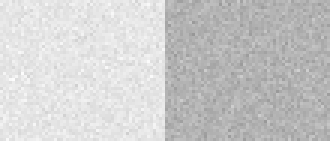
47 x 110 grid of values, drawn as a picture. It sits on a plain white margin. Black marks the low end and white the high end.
The table splits into one row of 2 panels. Panel 1,1: very high, fine-grained, faint in contrast. Panel 1,2: high, fine-grained, faint in contrast.
